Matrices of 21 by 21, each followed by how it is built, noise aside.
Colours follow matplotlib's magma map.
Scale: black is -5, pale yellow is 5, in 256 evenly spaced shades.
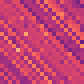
Toeplitz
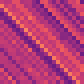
Toeplitz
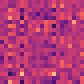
low rank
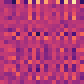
low rank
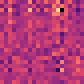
low rank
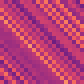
Toeplitz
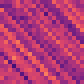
Toeplitz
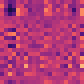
low rank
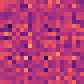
low rank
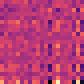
low rank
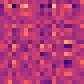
low rank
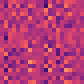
low rank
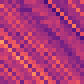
Toeplitz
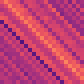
Toeplitz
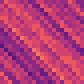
Toeplitz
